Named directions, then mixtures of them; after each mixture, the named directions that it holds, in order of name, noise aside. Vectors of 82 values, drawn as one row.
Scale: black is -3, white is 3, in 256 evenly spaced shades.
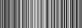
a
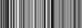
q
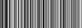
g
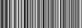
g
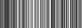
a, q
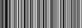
g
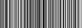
a, g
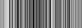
a, q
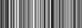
q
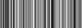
q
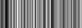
g, q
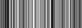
a, q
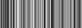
q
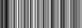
a, g, q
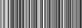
g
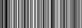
a, g, q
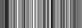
a, g, q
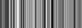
q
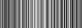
a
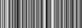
a, g, q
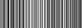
a, g, q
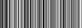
g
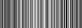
a
